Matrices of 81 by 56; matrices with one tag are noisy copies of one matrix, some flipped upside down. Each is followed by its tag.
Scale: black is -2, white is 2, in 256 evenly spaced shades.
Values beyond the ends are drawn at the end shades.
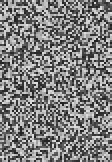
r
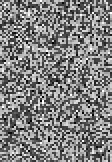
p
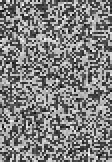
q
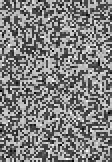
q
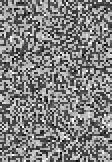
r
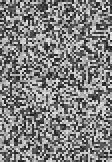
q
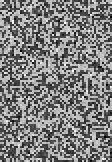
q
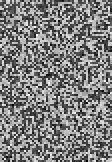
q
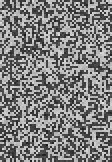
q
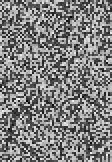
p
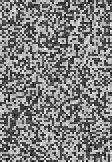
p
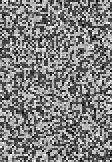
r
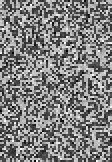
q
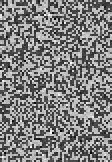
r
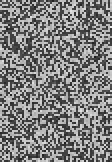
p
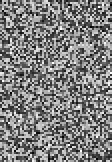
r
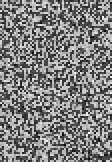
r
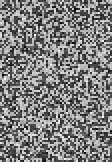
q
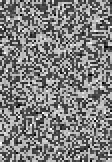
q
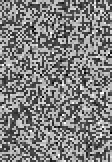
p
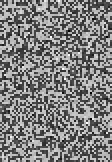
r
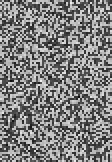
p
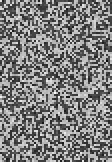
q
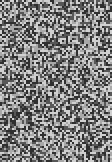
p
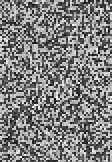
p
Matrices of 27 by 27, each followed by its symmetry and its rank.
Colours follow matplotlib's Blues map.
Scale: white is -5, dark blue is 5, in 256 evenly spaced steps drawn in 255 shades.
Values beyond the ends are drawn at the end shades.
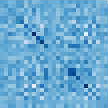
symmetric, rank five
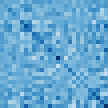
symmetric, rank five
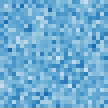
symmetric, full rank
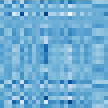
neither, rank two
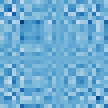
symmetric, rank two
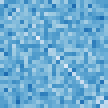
symmetric, full rank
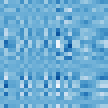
neither, rank two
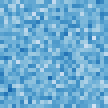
neither, full rank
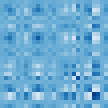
symmetric, rank two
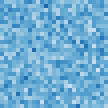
neither, full rank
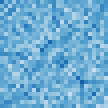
symmetric, full rank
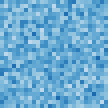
symmetric, full rank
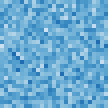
neither, full rank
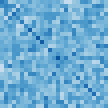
symmetric, full rank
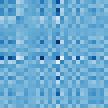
symmetric, rank two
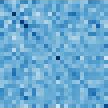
symmetric, rank five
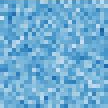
neither, full rank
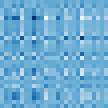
neither, rank two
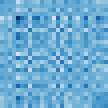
symmetric, rank two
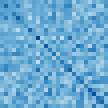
symmetric, rank five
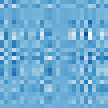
neither, rank two
